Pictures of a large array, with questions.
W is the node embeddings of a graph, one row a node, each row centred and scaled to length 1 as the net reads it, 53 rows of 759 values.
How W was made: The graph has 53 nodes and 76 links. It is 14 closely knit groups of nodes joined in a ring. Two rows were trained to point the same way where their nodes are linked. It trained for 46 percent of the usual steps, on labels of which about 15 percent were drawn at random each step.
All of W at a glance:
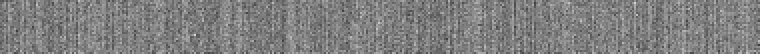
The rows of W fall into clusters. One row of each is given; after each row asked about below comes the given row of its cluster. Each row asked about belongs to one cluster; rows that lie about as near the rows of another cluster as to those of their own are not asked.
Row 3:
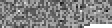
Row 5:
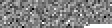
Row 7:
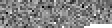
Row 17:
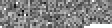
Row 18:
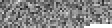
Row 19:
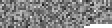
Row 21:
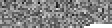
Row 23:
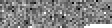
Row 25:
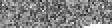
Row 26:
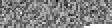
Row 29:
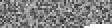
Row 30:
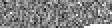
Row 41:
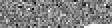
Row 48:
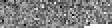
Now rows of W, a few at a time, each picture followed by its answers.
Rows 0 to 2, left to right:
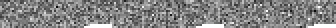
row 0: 7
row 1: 21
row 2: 30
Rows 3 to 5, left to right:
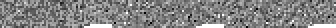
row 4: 30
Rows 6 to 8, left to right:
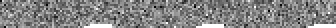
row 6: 25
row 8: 30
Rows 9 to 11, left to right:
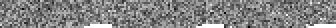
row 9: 18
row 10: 19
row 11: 21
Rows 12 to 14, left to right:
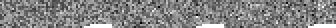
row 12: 3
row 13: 7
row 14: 19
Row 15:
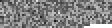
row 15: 48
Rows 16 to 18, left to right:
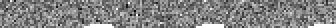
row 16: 18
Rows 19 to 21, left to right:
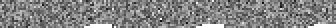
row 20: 19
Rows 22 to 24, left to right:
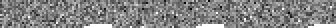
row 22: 26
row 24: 29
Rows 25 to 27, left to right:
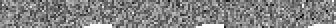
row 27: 17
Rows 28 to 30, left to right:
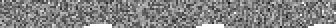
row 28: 26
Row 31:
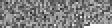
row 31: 3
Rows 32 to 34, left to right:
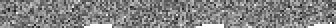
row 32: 7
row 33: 3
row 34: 25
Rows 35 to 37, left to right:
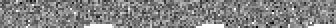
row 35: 18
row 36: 41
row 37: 23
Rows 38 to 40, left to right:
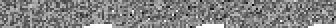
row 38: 21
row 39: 41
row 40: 7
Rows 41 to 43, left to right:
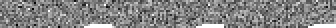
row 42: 23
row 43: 5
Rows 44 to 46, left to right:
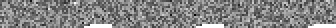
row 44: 48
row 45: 29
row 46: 17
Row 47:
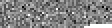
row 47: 29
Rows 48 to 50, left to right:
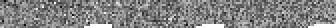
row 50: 17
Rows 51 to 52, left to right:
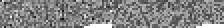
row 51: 5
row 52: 18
